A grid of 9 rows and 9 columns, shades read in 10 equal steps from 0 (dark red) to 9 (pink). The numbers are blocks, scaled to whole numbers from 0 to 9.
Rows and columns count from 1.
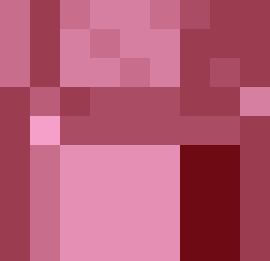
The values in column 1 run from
3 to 6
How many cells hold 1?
0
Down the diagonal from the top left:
6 3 7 4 4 8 0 0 3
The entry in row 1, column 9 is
3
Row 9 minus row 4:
0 1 5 4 4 4 -3 -3 -4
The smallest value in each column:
3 3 3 4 4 4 0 0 3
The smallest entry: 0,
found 8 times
